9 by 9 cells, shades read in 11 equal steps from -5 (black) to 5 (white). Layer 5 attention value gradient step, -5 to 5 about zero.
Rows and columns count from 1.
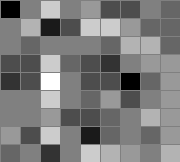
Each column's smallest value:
-5 -2 -4 -2 -4 -3 -5 -1 -1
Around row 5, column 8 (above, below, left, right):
1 0 -5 1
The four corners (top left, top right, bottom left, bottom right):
-5 -1 -1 2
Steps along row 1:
up up down up down same up down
